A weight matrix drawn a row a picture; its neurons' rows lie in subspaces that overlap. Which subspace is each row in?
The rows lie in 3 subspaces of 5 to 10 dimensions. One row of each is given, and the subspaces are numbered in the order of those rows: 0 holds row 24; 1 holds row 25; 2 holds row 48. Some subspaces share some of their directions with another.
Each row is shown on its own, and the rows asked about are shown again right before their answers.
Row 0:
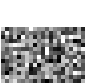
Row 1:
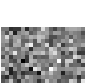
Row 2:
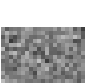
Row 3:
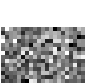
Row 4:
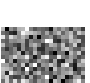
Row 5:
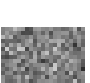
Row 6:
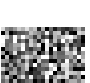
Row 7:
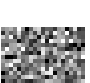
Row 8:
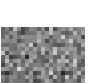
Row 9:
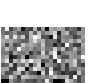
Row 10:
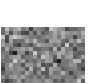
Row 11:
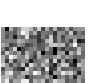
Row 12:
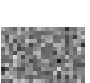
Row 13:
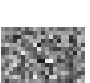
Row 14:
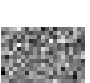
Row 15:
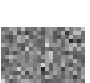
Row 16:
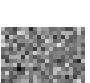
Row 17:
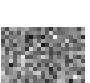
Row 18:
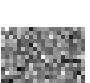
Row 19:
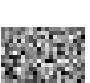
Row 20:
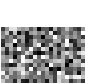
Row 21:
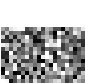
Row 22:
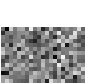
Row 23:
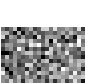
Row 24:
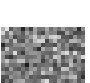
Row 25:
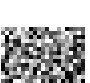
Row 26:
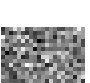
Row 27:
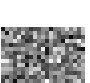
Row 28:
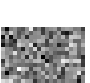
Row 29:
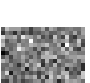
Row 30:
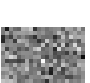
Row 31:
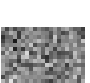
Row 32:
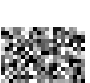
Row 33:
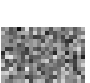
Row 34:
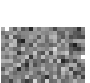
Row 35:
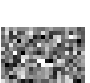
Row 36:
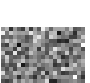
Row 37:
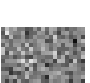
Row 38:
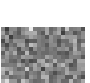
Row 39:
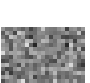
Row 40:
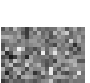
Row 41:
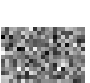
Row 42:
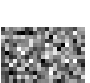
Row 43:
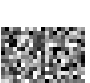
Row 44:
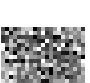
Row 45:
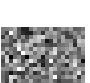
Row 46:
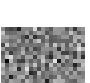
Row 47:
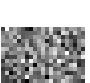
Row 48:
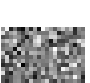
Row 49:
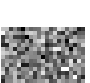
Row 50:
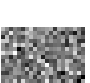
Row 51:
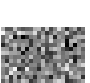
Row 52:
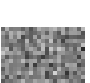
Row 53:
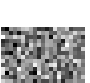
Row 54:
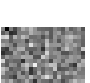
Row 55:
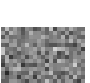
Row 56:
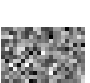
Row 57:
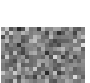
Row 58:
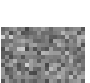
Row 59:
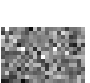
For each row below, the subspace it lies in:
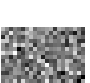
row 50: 1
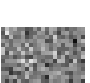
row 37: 1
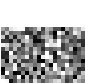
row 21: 2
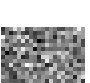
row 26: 2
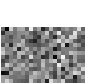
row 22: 2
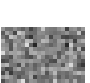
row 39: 1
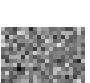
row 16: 1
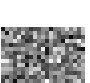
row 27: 1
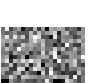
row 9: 2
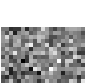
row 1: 1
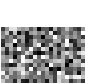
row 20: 1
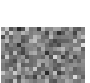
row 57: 2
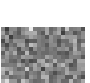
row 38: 1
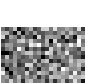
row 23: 2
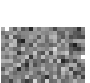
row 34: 2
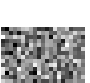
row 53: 1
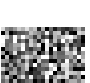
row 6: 1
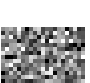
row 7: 2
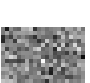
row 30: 0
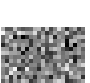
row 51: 2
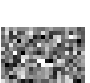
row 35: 1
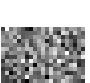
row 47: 1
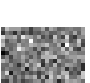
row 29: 2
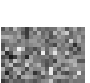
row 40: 2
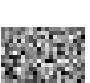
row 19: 1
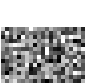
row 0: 1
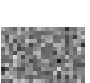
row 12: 1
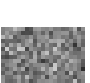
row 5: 2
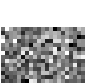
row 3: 2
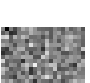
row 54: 1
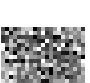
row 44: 0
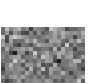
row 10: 1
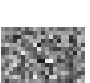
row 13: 1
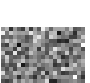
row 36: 2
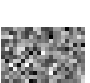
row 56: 2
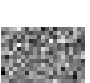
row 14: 2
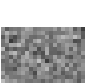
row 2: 1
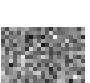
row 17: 1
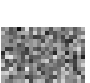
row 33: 2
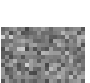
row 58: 2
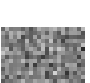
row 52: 1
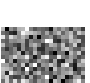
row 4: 1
